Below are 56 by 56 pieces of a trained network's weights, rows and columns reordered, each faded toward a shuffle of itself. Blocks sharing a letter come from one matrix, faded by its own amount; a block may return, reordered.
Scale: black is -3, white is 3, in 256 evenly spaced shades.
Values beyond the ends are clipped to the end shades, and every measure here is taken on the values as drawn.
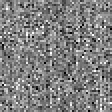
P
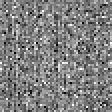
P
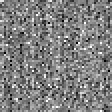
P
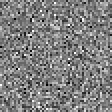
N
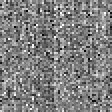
P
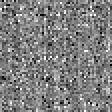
P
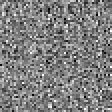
N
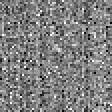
P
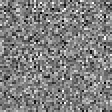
N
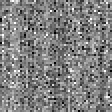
P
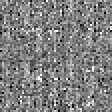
P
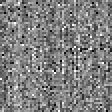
P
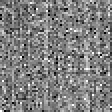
P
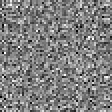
N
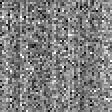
P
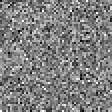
N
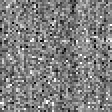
P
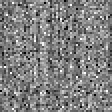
P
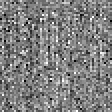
P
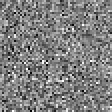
N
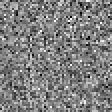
N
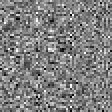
N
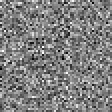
N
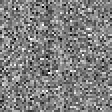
N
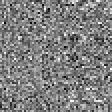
N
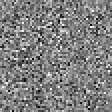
N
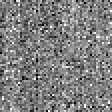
P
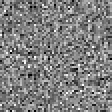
N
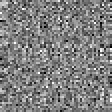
N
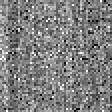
P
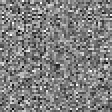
N
